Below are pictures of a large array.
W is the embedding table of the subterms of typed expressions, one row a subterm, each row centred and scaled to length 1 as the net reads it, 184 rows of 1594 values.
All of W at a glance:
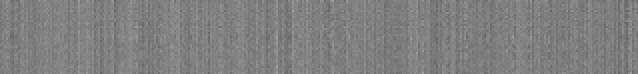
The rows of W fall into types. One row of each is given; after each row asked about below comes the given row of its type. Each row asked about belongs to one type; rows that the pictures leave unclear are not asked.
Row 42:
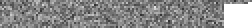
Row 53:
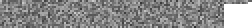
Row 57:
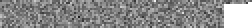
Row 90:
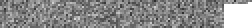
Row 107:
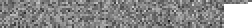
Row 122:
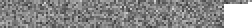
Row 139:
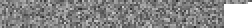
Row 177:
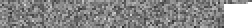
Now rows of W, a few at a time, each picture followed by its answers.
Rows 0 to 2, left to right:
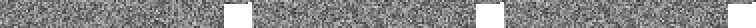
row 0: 177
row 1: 139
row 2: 139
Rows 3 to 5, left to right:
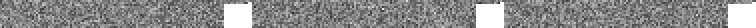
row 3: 42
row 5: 57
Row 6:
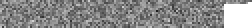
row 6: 139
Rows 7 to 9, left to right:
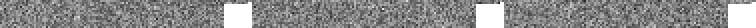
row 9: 139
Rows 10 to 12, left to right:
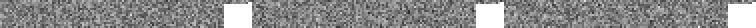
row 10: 57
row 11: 107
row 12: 42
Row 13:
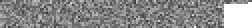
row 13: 57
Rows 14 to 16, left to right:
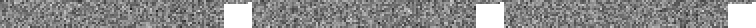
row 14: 90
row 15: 42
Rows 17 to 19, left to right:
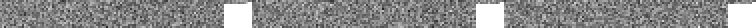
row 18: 90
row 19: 57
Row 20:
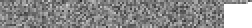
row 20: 53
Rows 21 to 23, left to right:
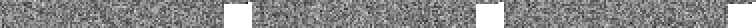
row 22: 53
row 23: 107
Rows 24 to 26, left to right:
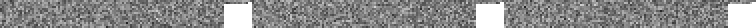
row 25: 42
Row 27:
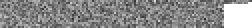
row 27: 122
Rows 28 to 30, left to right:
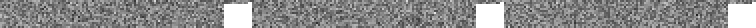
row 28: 122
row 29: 42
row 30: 139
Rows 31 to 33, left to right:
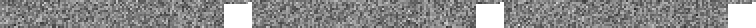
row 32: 177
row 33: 90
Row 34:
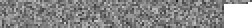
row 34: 139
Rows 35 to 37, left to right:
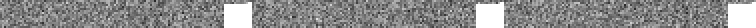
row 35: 177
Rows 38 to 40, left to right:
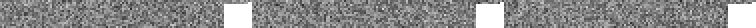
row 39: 122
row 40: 107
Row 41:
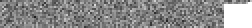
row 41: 57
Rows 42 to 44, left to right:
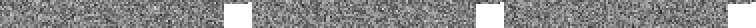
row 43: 122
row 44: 107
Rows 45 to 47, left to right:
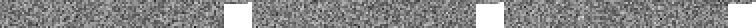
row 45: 177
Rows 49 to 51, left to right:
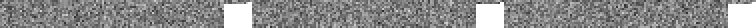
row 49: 177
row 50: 53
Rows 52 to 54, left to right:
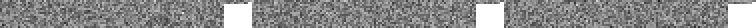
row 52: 42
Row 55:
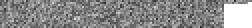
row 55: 90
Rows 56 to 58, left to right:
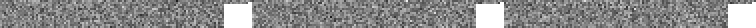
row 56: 57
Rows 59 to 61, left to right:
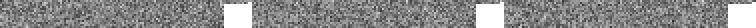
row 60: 122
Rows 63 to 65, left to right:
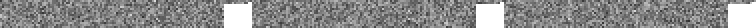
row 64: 177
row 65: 139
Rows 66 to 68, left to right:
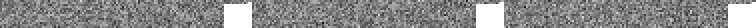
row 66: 107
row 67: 107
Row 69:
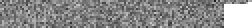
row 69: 122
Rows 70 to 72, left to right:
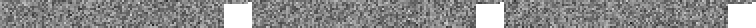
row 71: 177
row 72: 107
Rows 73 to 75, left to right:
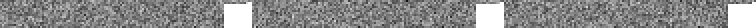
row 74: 90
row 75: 177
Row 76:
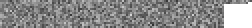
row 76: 57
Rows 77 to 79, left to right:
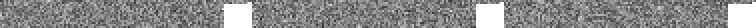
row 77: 90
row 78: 177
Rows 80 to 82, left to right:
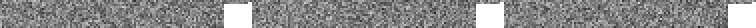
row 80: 139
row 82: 139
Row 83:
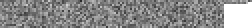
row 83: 53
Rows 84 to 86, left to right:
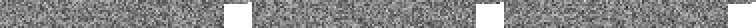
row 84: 122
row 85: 107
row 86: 107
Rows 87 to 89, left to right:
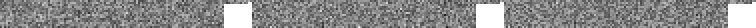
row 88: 177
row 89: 139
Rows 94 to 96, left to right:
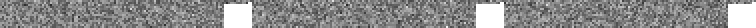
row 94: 122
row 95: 42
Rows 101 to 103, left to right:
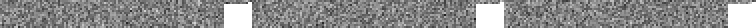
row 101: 53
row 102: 90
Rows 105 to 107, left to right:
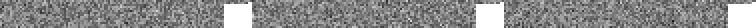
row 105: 42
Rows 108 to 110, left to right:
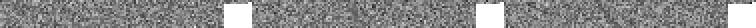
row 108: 57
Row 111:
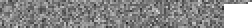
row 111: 42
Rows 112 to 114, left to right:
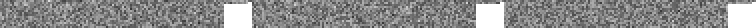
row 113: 42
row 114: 57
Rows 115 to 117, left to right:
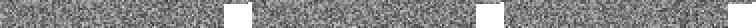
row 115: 57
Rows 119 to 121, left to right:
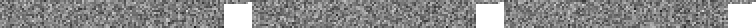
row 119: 177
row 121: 90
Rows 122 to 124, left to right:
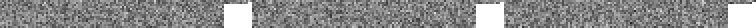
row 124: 53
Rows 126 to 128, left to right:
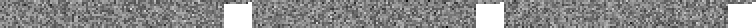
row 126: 122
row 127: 139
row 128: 107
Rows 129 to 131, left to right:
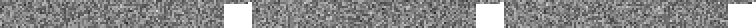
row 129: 42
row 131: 42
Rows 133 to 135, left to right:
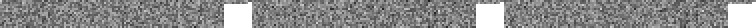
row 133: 53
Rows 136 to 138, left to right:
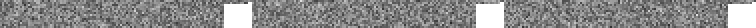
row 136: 107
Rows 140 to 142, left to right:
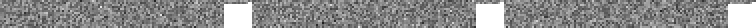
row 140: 53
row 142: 139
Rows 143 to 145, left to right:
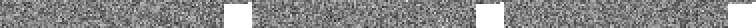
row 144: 177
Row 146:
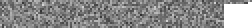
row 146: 42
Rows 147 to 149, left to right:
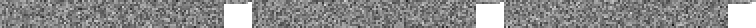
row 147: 139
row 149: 122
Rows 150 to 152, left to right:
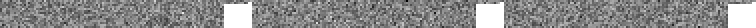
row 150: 42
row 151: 139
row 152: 177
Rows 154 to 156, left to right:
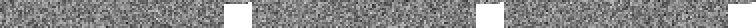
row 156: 177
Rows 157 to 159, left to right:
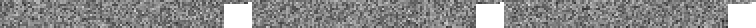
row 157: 107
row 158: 177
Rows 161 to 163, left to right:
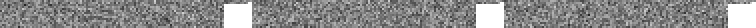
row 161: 122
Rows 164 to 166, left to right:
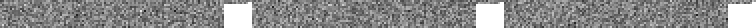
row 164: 177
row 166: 90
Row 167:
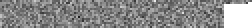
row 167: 57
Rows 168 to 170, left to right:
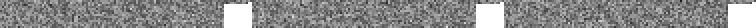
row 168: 122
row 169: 90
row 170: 139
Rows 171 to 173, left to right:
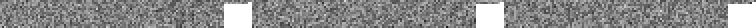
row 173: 42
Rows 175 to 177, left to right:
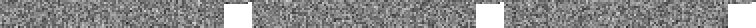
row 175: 53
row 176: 57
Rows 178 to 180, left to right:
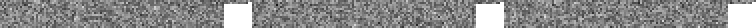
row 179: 107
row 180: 90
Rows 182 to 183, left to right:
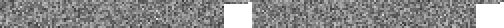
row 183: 57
